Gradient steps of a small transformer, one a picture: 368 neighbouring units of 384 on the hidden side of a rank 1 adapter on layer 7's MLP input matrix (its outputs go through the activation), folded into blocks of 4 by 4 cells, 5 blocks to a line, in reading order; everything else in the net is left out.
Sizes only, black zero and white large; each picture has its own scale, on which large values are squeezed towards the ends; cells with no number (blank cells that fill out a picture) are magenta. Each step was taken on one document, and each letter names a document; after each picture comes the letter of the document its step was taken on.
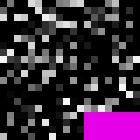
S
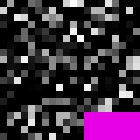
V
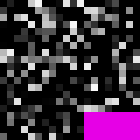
S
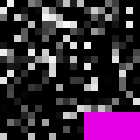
S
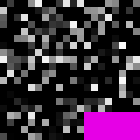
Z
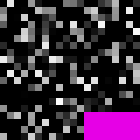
Z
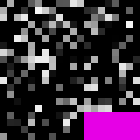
S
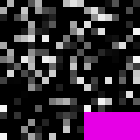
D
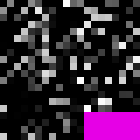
D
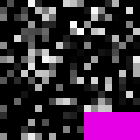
D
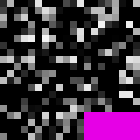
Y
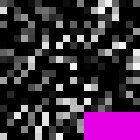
Y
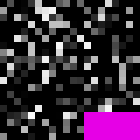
S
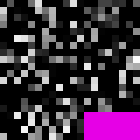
Y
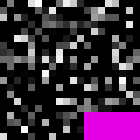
S
